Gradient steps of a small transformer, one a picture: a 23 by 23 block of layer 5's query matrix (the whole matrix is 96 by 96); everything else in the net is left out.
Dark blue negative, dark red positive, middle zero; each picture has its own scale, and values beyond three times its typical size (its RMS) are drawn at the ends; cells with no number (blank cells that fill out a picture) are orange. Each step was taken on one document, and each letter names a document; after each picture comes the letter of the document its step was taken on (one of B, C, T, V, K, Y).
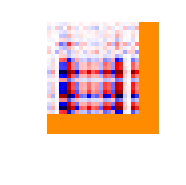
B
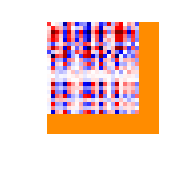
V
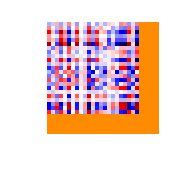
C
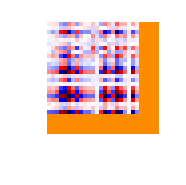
B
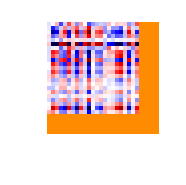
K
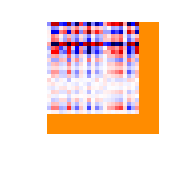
K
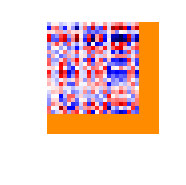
C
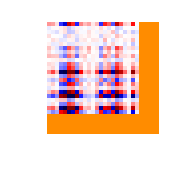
B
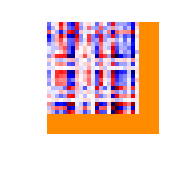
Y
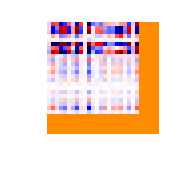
K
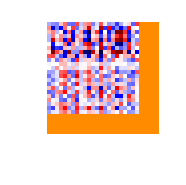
V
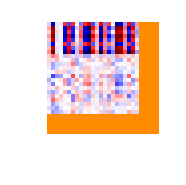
V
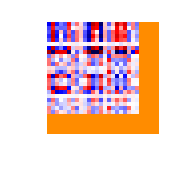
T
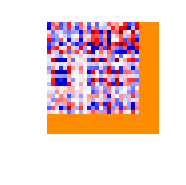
C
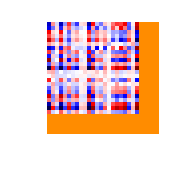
C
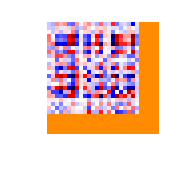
Y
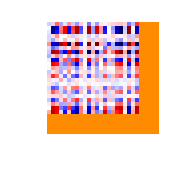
K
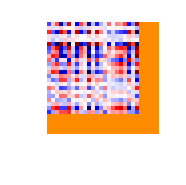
K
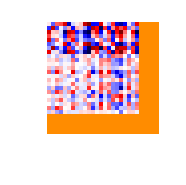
T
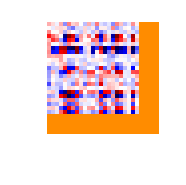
B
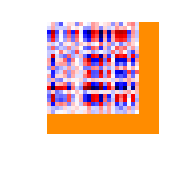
T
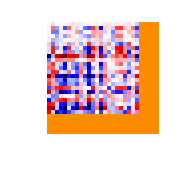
V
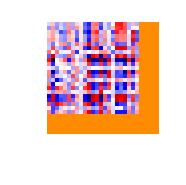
T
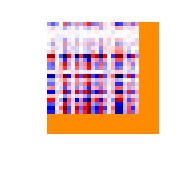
V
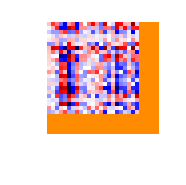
B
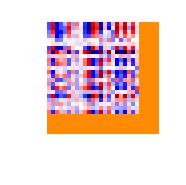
T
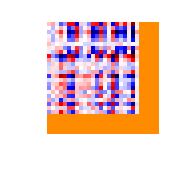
Y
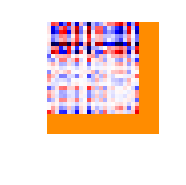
K
